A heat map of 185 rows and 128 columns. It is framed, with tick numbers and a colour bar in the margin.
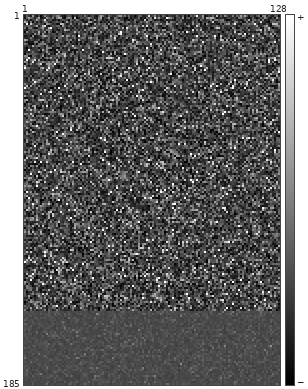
A horizontal seam about 80% of the way down splits the table, and the bottom part is calmer. No row or column stands out. Most values sit low, with a long tail of high ones. No overall slope runs across the table. The halves do not mirror each other. On average the colour sits 30% of the way up the scale.
